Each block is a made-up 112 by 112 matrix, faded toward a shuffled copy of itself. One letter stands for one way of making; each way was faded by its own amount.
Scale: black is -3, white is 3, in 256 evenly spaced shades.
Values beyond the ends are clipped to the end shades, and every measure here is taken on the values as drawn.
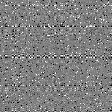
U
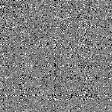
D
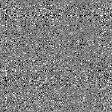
D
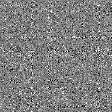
D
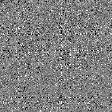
D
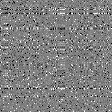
U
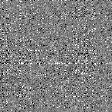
D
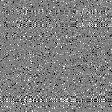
U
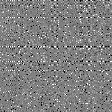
U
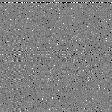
U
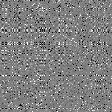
U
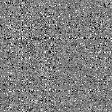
D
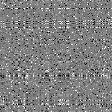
U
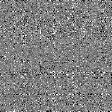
D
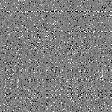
U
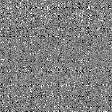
D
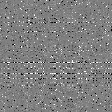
U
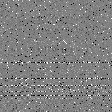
U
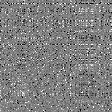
U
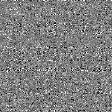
D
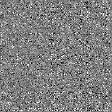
D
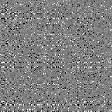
U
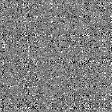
D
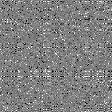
U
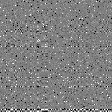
U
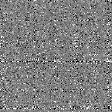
D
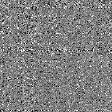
D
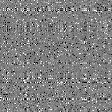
U
